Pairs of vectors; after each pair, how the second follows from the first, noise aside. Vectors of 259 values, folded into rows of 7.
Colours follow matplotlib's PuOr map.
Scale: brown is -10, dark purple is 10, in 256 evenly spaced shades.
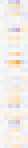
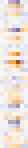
scaled up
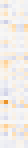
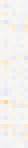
shrunk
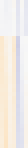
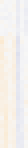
shrunk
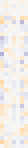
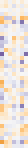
scaled up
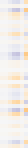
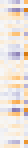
scaled up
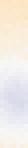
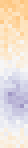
scaled up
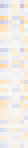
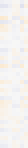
shrunk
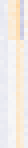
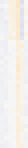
shrunk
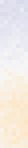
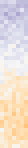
scaled up
